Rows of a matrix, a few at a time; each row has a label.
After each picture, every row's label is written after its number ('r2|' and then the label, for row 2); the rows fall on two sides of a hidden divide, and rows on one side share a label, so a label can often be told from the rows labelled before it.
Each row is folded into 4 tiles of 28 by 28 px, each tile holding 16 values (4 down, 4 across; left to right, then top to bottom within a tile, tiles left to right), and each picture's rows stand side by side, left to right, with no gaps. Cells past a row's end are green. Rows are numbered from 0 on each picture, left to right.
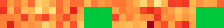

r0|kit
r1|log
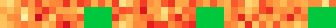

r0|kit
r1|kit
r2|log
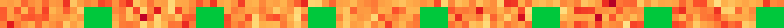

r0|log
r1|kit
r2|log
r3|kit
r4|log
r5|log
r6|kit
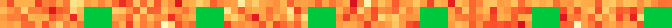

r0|log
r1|log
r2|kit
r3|log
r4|kit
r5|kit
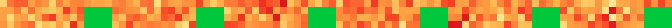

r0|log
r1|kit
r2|log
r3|log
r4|kit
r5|kit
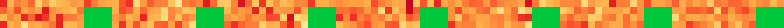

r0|kit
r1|kit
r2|log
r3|kit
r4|log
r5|log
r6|log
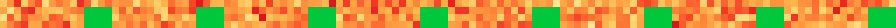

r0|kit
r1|kit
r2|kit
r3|log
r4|kit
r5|kit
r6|log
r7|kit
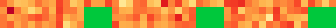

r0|kit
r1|kit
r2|log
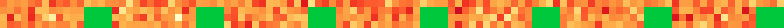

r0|kit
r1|kit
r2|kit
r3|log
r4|log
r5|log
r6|kit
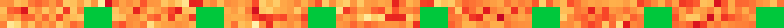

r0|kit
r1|kit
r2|kit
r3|log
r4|log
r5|log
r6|log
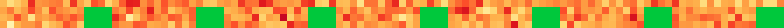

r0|kit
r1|log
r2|log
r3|kit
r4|kit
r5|kit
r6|kit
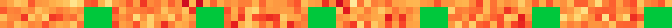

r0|kit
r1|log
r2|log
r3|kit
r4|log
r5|log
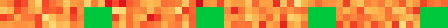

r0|log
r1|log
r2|kit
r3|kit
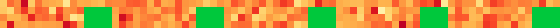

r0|log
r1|log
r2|kit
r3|kit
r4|log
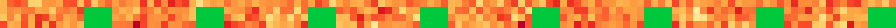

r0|log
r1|log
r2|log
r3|kit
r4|log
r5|log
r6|log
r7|log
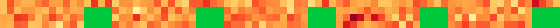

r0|log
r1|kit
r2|kit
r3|kit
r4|kit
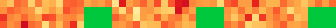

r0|log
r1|log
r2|kit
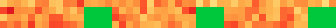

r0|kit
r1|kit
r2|kit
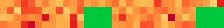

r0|log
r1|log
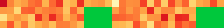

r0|kit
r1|log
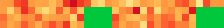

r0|log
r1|kit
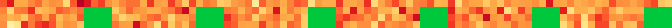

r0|kit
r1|log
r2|log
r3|kit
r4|kit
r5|kit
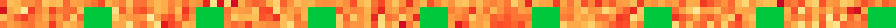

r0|kit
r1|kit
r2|log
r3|log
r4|kit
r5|kit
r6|kit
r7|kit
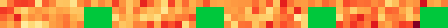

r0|kit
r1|kit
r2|kit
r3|log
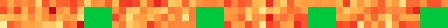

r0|log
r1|log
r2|log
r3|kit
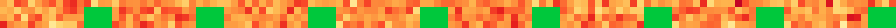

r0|log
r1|log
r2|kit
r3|kit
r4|log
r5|kit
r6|log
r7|log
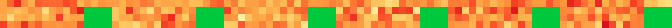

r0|log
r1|kit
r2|kit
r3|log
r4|log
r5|log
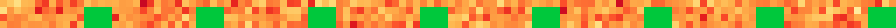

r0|log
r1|kit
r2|log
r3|kit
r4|kit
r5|kit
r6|kit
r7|kit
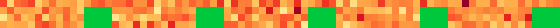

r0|kit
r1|kit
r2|log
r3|kit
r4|log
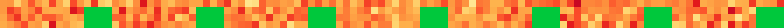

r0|kit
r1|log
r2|kit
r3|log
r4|kit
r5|log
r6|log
